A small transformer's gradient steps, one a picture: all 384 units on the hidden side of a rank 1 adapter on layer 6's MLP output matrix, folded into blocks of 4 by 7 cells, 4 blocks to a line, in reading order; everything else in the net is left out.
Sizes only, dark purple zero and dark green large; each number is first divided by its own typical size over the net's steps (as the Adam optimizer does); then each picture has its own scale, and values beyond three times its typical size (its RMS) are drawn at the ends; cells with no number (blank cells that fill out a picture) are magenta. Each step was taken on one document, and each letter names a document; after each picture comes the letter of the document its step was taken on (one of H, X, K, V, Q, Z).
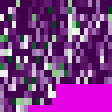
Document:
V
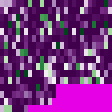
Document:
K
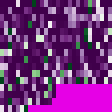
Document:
V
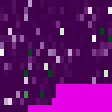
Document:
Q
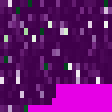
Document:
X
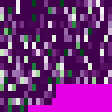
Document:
V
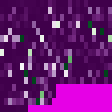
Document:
Q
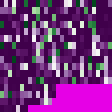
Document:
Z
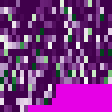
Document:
V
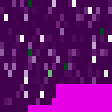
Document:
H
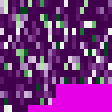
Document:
K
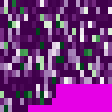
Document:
K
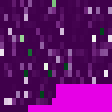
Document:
Q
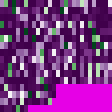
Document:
Z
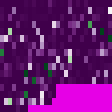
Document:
Q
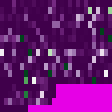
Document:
Q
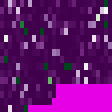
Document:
X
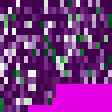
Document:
V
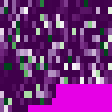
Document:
K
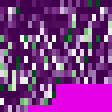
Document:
V
